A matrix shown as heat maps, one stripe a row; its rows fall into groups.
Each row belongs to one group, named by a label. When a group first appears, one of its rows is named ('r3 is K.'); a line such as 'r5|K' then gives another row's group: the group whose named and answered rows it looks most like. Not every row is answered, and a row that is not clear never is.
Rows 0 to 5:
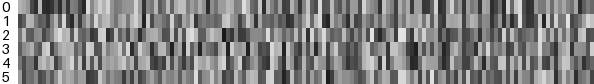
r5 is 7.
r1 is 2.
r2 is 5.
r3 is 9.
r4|9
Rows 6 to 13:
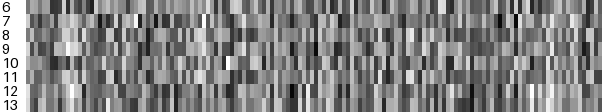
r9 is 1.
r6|2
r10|2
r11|5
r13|7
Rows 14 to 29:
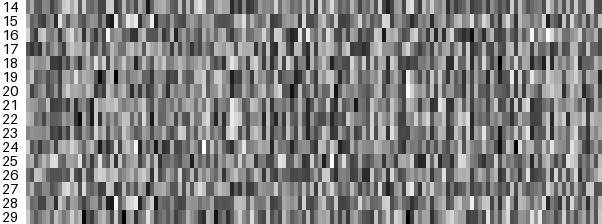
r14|5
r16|7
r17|9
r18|2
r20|7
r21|2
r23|2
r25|9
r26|2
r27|5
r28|1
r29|1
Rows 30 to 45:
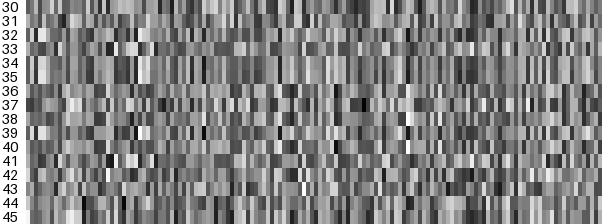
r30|9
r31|9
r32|5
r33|1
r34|5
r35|5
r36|7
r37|9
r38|7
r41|1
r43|5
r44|1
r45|1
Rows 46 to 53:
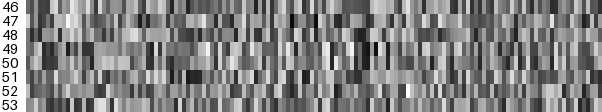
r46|9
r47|1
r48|9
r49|2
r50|2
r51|9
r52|7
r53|2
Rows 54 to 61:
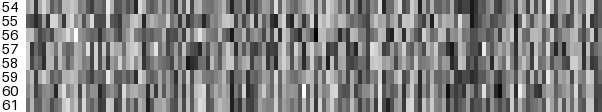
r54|5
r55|9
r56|1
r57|9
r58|9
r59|5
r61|5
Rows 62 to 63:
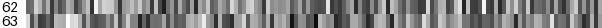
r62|2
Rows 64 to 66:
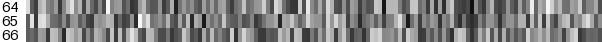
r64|7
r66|9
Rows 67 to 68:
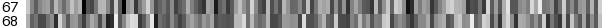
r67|1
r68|1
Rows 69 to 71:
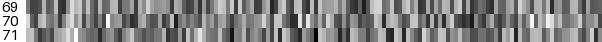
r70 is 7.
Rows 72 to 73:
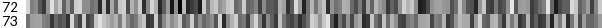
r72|9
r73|2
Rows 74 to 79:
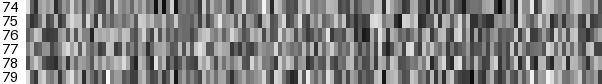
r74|7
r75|9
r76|2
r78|2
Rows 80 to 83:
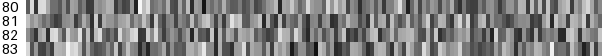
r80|5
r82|9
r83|1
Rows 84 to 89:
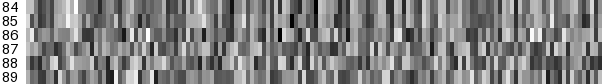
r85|1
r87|2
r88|9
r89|1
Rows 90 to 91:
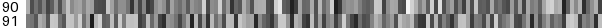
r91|9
